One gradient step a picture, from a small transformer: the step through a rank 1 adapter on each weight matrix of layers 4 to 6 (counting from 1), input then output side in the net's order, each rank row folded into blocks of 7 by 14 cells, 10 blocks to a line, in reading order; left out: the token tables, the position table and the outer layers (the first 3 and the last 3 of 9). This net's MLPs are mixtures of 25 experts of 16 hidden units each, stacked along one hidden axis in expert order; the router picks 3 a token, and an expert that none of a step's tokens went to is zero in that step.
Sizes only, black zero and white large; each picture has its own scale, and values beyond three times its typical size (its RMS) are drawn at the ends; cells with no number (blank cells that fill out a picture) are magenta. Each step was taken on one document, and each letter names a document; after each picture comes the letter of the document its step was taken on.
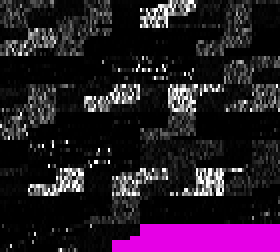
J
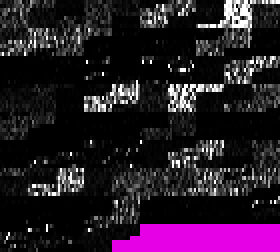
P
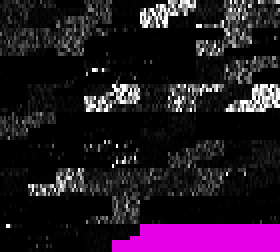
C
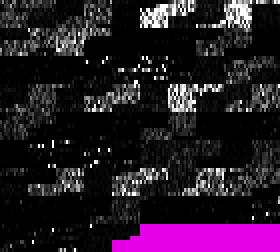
J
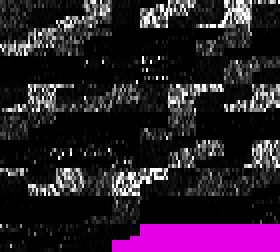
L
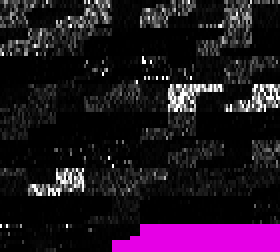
L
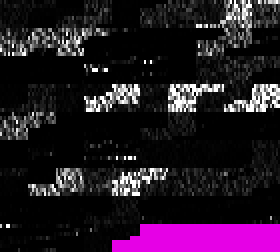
C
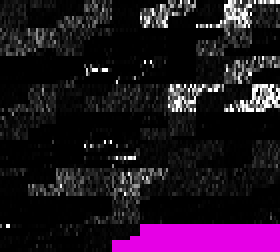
C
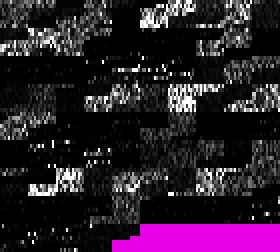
J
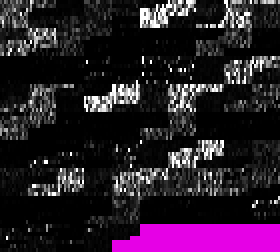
P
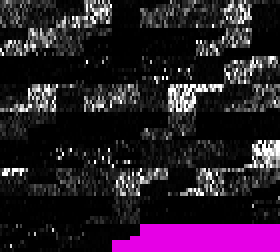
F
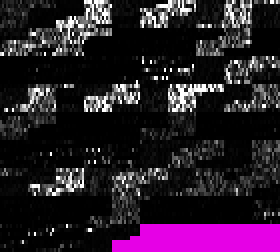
F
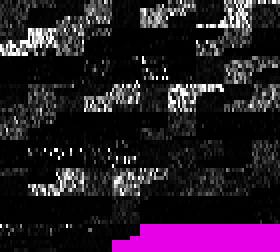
L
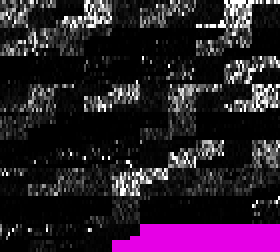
P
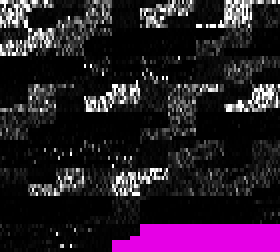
L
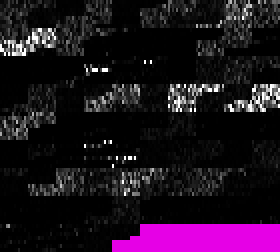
C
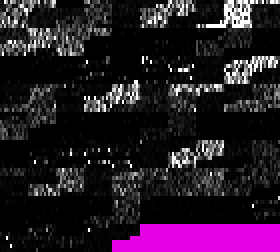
P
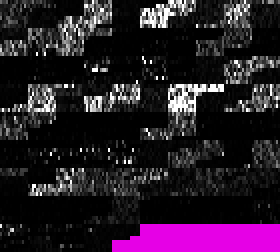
L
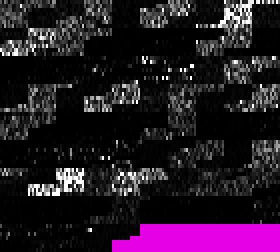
L
